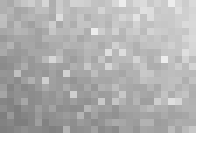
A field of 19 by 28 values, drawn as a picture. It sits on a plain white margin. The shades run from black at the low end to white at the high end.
Stripes: none. Ninth with the lowest average: bottom left. Average level on the scale: 70%. Ninth with the highest average: top right. Mirror symmetry: none. Slope: up to the top right. Grain: fine.
